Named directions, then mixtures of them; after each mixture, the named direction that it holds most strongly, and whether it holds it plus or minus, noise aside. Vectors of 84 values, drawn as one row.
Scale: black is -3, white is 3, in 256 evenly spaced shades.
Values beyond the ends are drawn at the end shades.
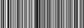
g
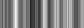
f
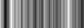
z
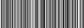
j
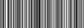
g, plus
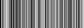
j, minus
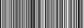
j, minus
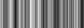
f, minus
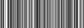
g, plus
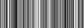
g, minus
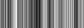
f, plus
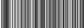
j, plus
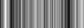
z, minus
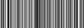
g, plus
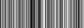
j, minus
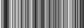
z, plus
